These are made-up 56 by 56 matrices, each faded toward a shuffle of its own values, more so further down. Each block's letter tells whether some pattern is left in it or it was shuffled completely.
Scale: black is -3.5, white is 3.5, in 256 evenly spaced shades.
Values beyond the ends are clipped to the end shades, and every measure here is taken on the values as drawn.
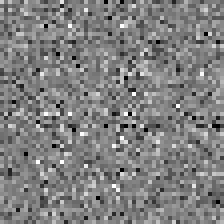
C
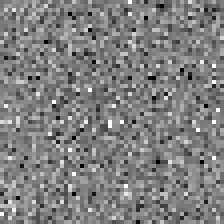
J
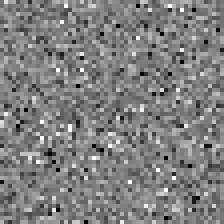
J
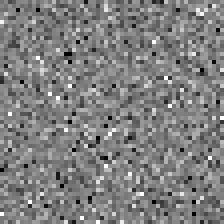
J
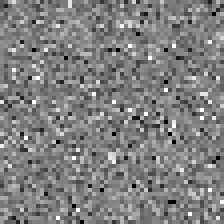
J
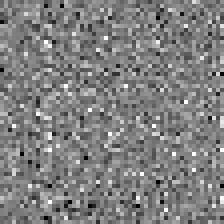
C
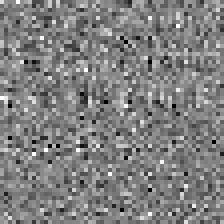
C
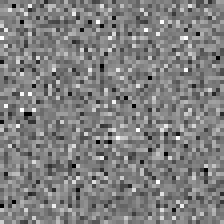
J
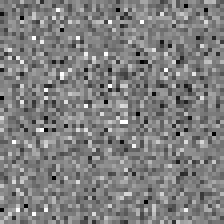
C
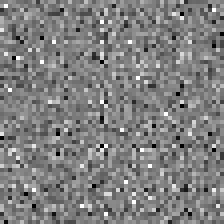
C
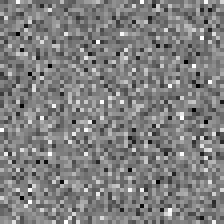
J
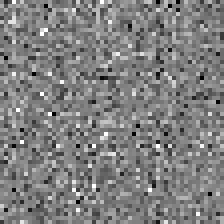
C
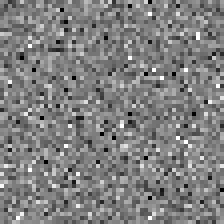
J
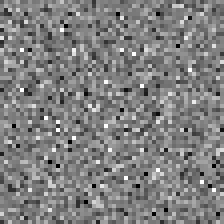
J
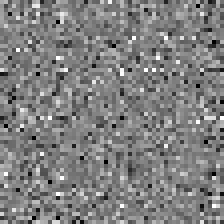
C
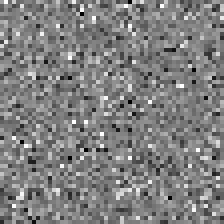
C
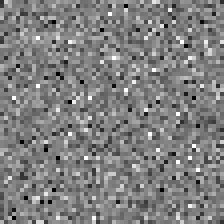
J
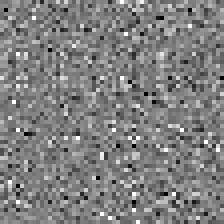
C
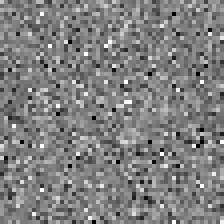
J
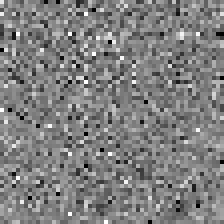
C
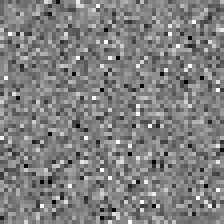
J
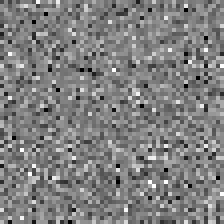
C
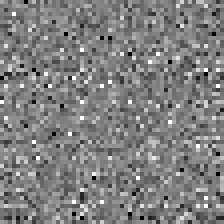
C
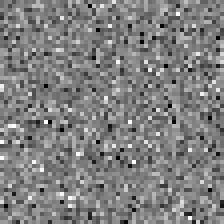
J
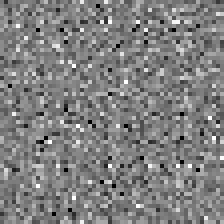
C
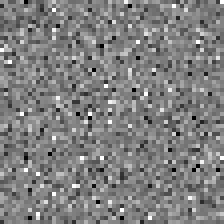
J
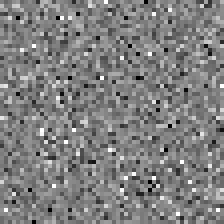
J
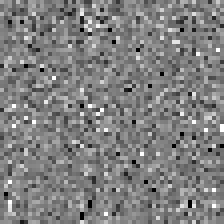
C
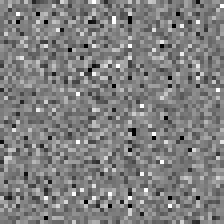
C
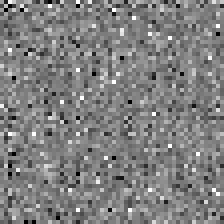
C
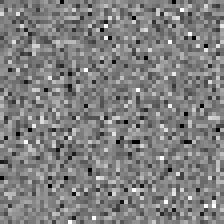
J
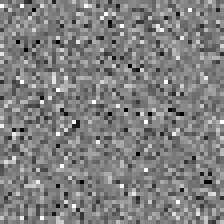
J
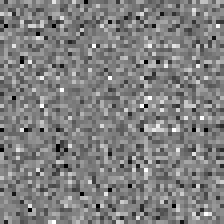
C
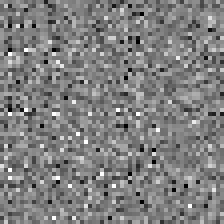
C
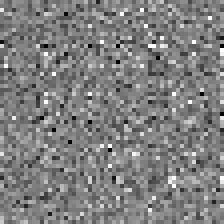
C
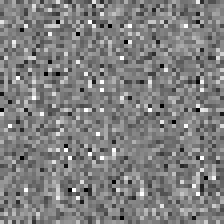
C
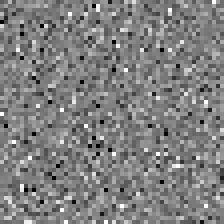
J
